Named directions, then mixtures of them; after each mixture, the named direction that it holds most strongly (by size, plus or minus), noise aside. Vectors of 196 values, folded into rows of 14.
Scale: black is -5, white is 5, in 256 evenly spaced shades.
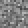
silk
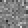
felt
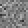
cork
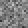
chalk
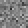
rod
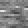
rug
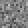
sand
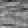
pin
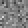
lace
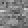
rug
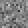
sand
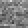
pin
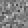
sand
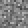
silk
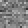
felt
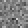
rod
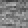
pin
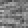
pin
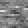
rug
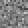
silk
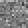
felt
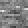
rug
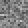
silk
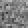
pin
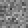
rod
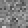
rod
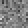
lace
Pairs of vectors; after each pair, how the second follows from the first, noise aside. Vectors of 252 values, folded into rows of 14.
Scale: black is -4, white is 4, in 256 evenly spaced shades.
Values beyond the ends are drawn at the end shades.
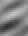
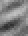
copied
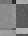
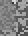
sign-scrambled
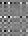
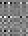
copied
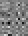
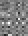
negated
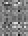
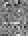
sign-scrambled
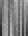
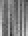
negated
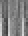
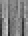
negated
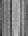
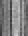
copied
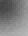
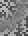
sign-scrambled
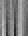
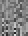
sign-scrambled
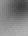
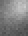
negated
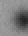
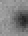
copied
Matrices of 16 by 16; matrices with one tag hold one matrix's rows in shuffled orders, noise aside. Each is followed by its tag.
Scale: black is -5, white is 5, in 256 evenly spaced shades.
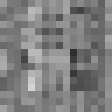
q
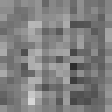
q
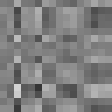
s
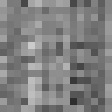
q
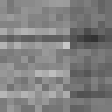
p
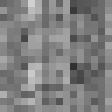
q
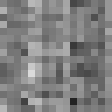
q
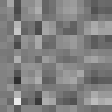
s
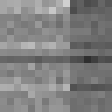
p
